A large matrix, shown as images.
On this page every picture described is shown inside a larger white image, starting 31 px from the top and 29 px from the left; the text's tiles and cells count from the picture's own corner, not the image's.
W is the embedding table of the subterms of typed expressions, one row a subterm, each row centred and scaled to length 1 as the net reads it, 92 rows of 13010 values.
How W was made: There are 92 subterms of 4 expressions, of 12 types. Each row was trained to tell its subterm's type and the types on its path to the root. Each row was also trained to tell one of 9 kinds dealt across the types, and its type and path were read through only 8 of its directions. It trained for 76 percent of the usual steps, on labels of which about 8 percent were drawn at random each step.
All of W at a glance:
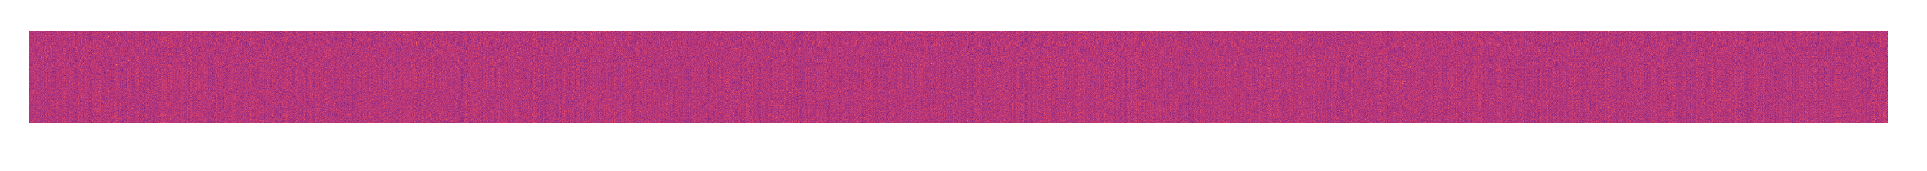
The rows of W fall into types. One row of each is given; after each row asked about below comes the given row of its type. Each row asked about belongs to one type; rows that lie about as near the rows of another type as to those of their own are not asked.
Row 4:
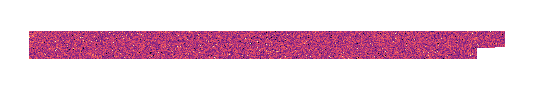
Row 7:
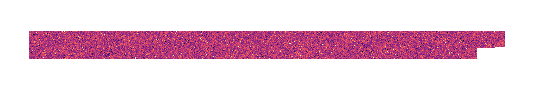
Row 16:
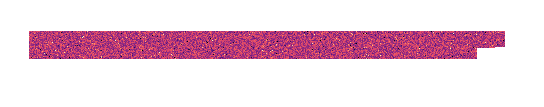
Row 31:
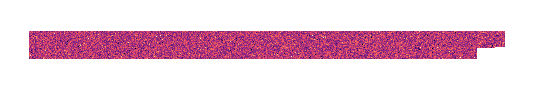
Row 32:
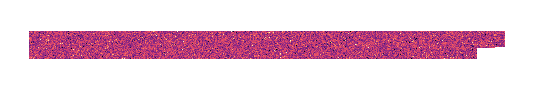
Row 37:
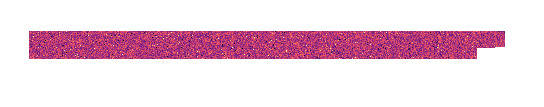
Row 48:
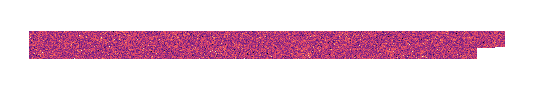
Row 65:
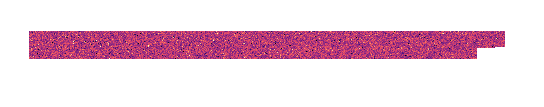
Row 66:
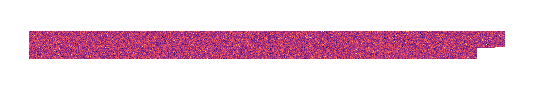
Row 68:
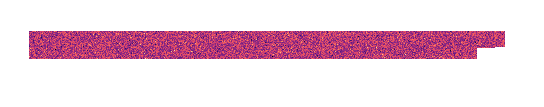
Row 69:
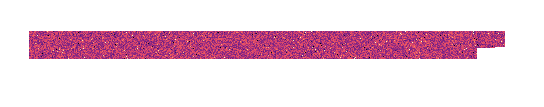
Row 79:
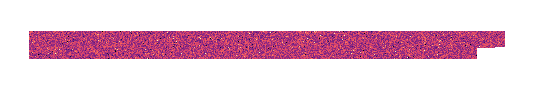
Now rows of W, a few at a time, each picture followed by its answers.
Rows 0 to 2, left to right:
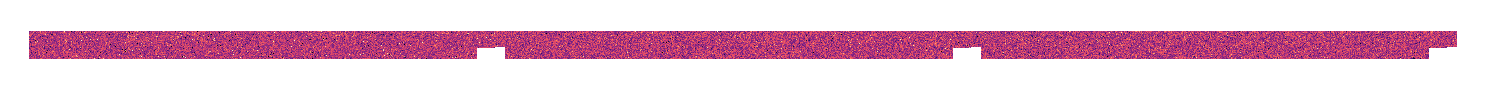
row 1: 37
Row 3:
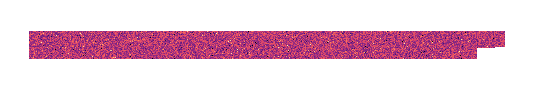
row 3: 68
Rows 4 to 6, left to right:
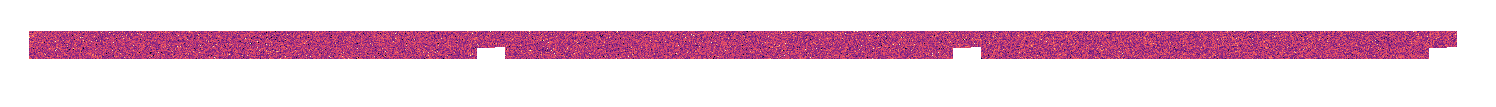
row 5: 79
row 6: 31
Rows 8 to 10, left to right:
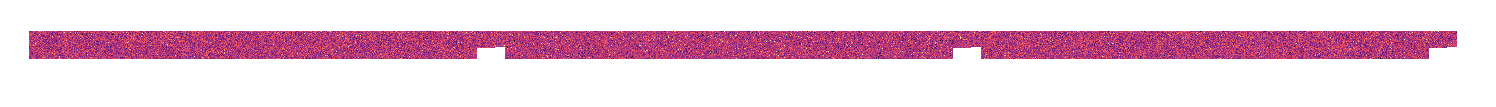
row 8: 68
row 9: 65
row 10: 48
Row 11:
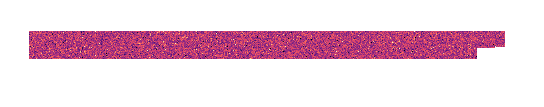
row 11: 4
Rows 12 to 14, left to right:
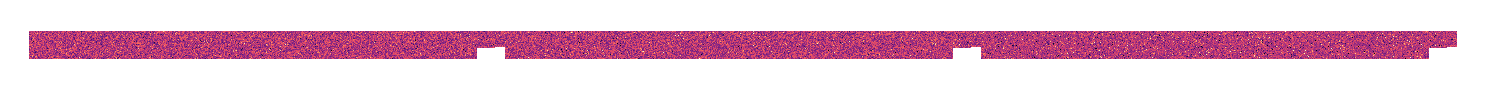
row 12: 4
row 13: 66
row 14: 66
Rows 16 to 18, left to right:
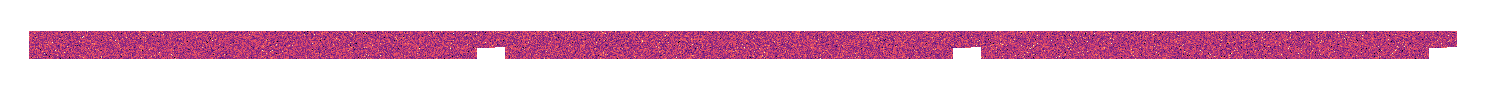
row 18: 16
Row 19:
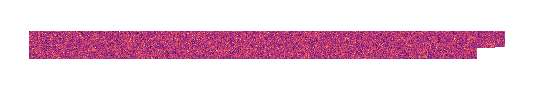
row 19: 65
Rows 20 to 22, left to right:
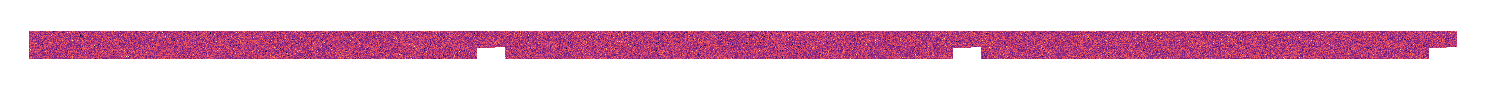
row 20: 16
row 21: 79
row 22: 65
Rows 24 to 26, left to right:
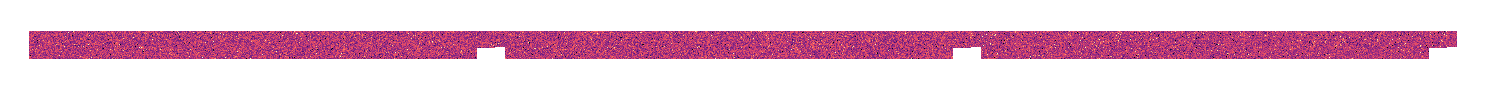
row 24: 16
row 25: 37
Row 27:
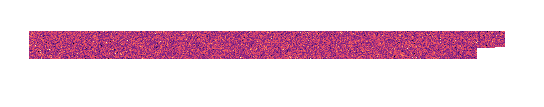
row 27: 4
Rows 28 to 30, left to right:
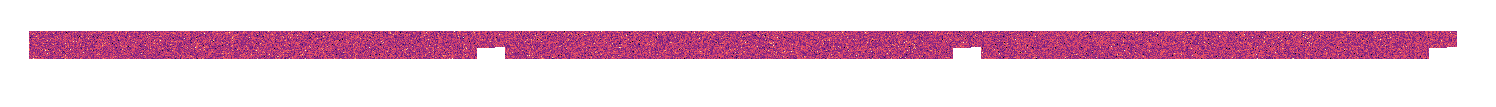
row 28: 37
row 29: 79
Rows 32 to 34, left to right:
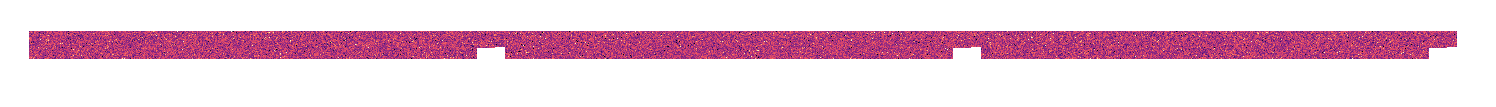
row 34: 31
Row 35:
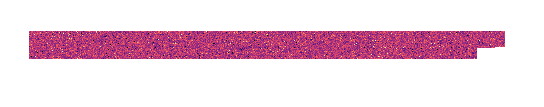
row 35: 4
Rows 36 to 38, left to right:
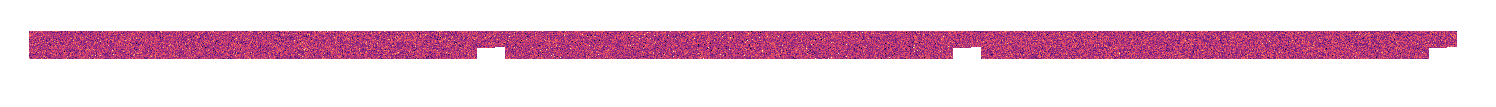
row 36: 65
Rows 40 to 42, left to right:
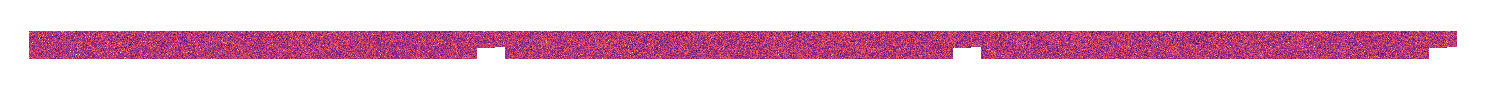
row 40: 79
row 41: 48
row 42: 48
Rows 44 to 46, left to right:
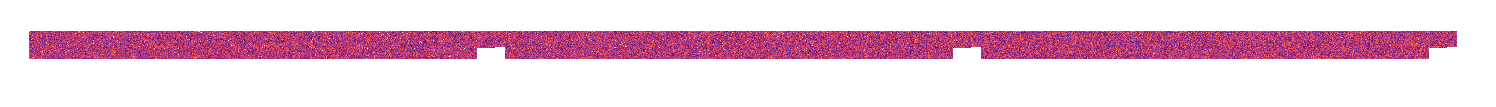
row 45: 37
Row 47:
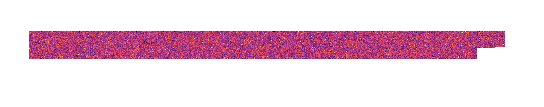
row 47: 66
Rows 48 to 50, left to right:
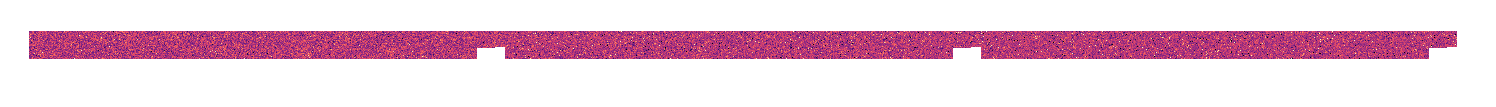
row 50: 66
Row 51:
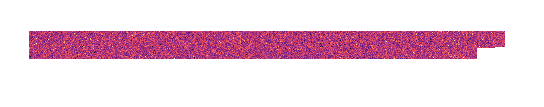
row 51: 68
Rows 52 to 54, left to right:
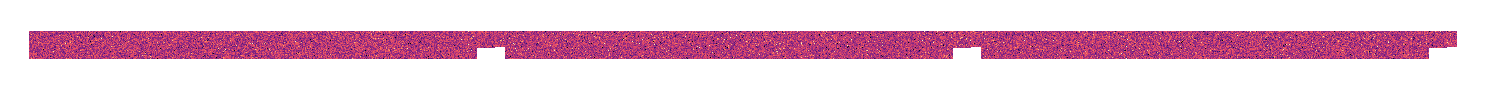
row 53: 37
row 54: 48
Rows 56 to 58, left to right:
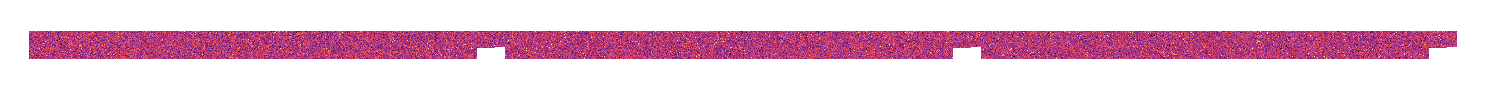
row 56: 66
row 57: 4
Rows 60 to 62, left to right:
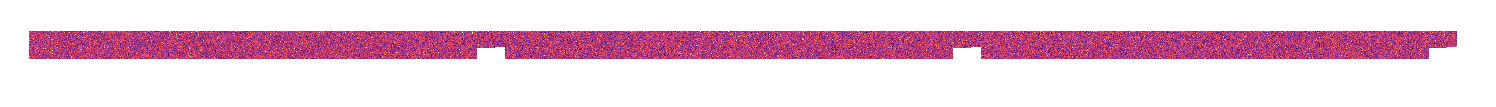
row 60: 32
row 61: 69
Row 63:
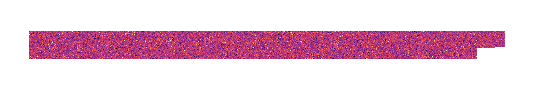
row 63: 79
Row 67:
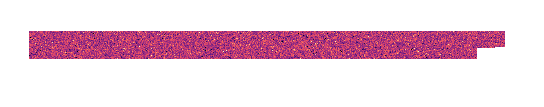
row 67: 65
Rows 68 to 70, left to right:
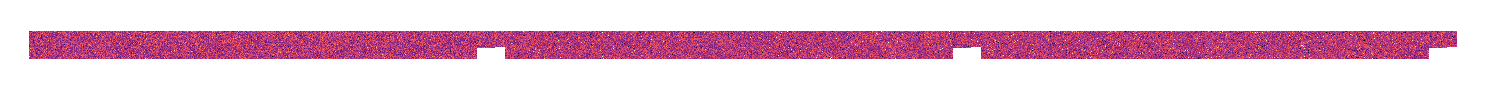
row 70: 4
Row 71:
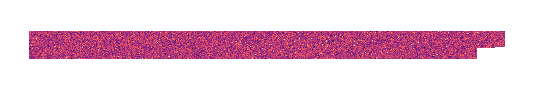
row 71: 7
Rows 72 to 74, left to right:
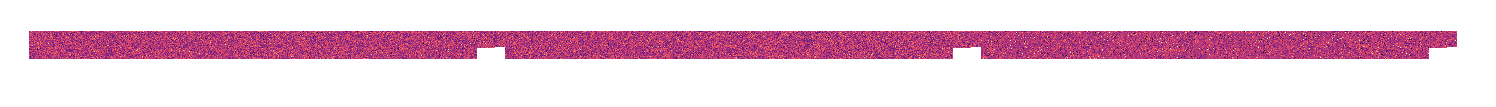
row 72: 65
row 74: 32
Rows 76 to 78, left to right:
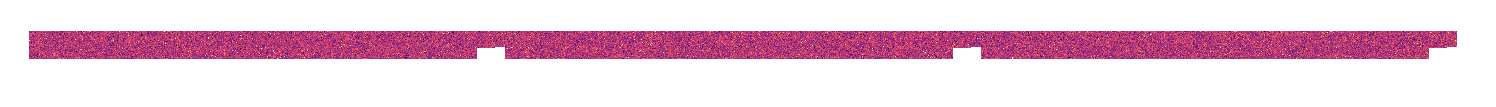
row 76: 65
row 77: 32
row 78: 68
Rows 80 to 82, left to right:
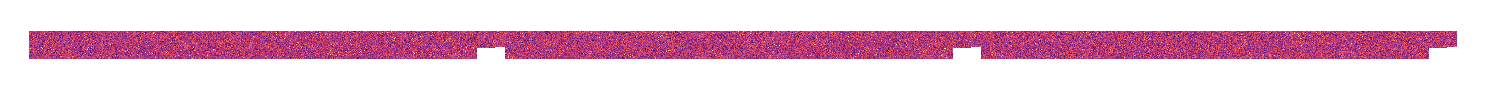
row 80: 68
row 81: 37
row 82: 66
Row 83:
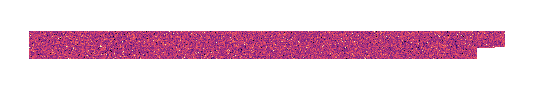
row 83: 68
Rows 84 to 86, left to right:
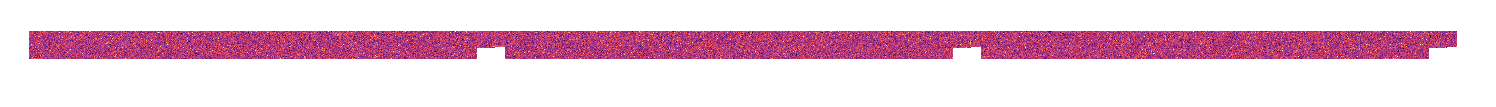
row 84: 66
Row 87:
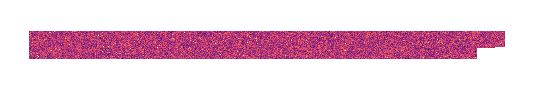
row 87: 48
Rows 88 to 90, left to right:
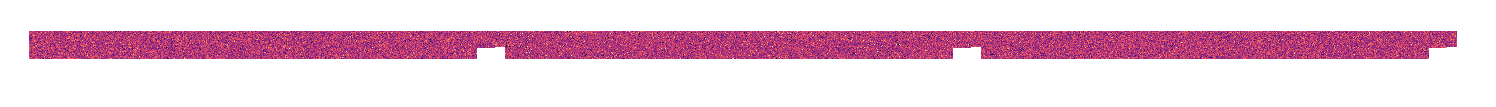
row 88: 4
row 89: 37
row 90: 79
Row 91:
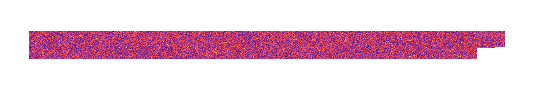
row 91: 68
